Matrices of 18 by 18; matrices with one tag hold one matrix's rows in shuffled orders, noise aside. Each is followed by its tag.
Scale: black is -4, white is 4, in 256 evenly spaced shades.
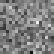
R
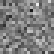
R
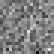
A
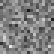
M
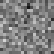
M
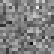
R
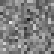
M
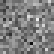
R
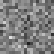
M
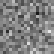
A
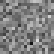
R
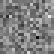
A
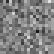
A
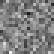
M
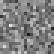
M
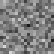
M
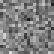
M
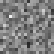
M
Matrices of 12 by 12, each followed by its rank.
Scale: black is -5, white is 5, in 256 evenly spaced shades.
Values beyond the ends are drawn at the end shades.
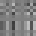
one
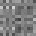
two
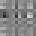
two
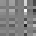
one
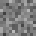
full rank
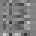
two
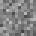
full rank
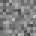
full rank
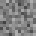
full rank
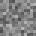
full rank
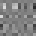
two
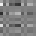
one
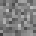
full rank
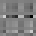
one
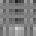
one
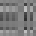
one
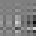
one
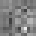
two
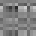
one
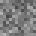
full rank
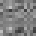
two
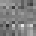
two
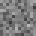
full rank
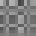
one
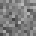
full rank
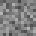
full rank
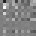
two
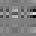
one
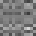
two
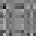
two
